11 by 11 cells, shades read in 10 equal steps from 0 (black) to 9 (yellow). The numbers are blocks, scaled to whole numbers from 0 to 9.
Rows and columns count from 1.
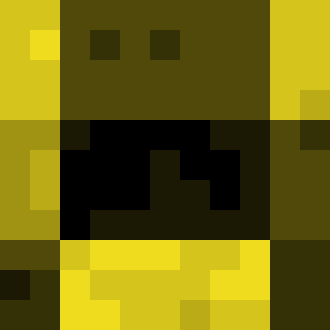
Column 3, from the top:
3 3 3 3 1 0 0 0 8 9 9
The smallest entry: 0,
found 14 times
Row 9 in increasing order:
2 2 3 3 8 8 8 9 9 9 9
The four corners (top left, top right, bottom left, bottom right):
8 8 2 2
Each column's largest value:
8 9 9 9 9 9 8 9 9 8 8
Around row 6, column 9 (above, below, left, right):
1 1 0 3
